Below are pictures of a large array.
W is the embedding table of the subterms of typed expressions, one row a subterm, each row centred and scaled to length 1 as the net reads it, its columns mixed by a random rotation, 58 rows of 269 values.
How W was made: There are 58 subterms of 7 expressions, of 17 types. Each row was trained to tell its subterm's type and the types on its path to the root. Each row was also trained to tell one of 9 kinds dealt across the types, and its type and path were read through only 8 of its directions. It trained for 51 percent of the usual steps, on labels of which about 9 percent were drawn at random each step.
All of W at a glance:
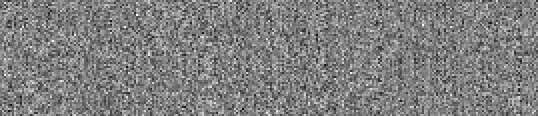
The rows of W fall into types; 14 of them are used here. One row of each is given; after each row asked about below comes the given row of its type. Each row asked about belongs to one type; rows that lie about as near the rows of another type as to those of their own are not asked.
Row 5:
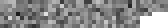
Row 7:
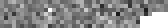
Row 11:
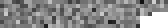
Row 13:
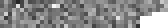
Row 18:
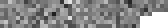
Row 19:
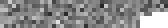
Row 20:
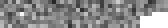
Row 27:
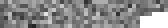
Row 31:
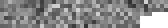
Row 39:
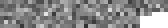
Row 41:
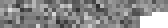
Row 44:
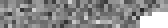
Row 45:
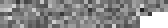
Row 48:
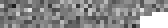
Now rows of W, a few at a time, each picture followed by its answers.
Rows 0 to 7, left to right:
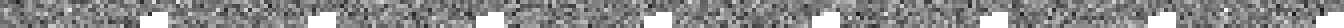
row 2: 7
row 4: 7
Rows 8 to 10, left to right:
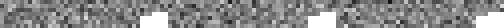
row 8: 5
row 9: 11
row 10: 13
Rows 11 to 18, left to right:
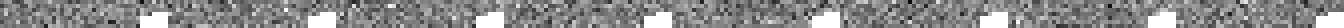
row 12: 39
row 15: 44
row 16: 11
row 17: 44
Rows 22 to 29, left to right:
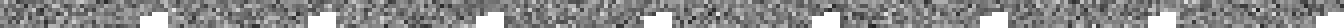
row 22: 31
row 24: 7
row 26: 18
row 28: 11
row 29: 20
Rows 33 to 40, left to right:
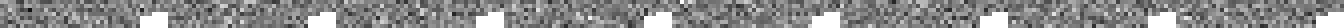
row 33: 5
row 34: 31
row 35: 11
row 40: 7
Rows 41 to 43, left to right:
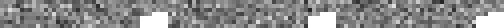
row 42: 5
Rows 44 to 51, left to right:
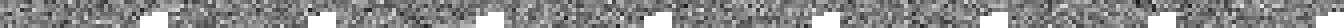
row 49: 39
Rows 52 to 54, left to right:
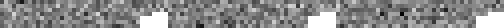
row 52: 13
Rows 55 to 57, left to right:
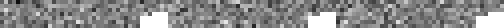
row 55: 13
